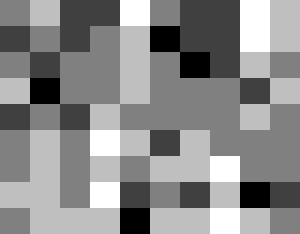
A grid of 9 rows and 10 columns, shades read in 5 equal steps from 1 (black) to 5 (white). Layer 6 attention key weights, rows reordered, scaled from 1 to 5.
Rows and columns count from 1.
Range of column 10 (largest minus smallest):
2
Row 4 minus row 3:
1 -1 0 0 0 0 2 1 -2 1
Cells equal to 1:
5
